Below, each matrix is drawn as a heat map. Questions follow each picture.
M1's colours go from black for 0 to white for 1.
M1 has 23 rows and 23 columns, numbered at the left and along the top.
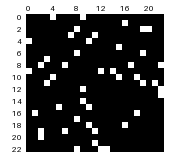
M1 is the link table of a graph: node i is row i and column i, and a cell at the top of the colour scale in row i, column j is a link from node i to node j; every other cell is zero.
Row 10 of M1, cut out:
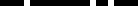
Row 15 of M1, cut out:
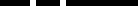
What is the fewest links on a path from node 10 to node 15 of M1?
1
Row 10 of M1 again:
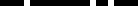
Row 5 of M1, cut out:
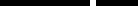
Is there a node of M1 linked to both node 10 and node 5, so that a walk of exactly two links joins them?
yes
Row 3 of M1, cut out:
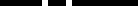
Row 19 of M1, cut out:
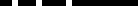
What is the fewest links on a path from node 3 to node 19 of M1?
2
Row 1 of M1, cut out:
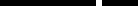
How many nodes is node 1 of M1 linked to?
1
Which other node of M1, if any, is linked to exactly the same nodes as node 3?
none
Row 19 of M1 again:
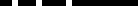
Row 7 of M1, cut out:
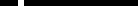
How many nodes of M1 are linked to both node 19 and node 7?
0
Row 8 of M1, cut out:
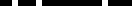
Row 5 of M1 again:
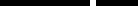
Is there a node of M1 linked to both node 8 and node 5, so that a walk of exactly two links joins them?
no
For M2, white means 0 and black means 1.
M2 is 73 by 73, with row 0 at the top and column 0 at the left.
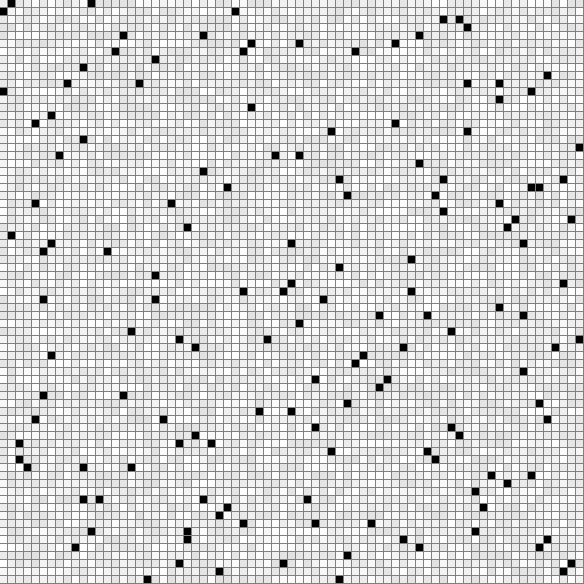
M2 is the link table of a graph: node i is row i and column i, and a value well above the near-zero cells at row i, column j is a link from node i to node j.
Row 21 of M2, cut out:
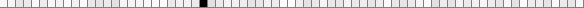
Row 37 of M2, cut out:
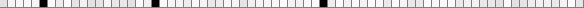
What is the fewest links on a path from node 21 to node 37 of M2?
6
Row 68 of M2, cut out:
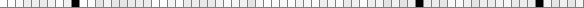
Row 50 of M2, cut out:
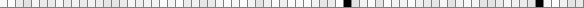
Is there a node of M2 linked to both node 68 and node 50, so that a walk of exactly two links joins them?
yes
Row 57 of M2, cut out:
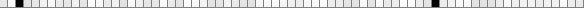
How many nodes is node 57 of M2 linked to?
2
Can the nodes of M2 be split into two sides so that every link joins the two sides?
yes
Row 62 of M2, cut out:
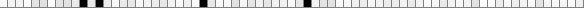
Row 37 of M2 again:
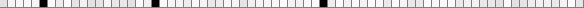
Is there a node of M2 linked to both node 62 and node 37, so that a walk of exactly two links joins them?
no
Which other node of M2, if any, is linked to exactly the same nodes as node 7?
node 34
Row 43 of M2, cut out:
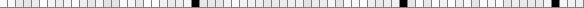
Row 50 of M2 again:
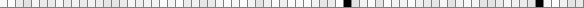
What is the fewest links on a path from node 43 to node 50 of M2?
1
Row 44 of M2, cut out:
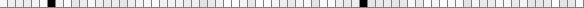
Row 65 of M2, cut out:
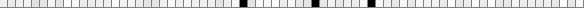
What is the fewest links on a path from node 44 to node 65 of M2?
3
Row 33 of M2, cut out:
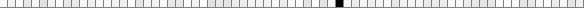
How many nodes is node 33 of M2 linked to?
1
